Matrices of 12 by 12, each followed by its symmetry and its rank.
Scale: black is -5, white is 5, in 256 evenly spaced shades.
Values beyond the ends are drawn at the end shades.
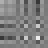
symmetric, rank one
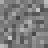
symmetric, full rank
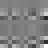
neither, rank one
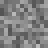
neither, full rank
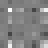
symmetric, rank one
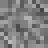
antisymmetric, full rank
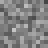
neither, full rank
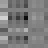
neither, rank one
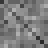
symmetric, full rank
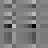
neither, rank one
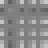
symmetric, rank one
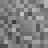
antisymmetric, full rank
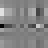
neither, rank one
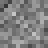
symmetric, full rank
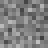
antisymmetric, full rank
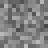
neither, full rank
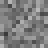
neither, full rank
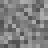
antisymmetric, full rank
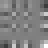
symmetric, rank one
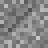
symmetric, full rank
